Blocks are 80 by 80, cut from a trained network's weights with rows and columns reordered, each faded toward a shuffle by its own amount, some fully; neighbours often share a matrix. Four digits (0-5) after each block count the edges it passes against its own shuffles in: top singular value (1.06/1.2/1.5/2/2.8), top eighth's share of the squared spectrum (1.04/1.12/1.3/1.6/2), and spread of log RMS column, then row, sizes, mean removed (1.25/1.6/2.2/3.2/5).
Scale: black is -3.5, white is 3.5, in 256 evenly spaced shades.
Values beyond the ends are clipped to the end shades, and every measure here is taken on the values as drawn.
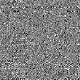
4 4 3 2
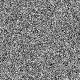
0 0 0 0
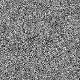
3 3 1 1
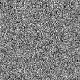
3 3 1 1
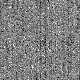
3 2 0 1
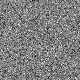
1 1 0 0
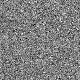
0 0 0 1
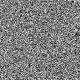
3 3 1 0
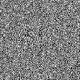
3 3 1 0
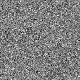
1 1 0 0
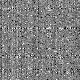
3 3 1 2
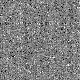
2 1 0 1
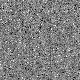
0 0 0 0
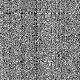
3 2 0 2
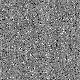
1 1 0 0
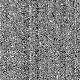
3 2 0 1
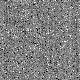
1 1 0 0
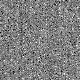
1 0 0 0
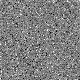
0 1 0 0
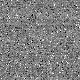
1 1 1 0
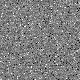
0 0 0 0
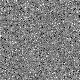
1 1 0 0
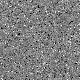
0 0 0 0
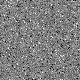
0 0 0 0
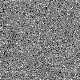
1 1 0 0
